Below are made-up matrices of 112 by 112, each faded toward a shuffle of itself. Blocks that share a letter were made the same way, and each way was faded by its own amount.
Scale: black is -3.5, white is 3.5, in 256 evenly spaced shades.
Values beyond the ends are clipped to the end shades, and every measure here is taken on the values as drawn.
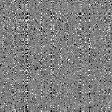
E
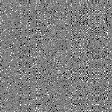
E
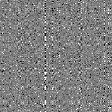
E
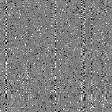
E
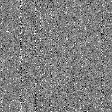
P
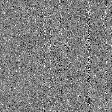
P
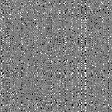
E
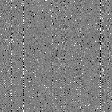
E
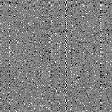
E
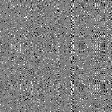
E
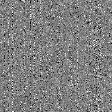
P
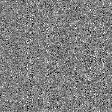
P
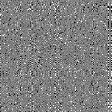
E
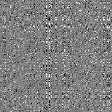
E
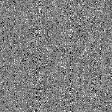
P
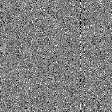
P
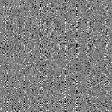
E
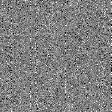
P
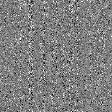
P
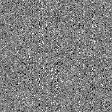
P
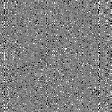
E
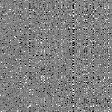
E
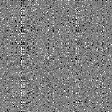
E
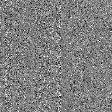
P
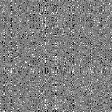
E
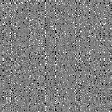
E
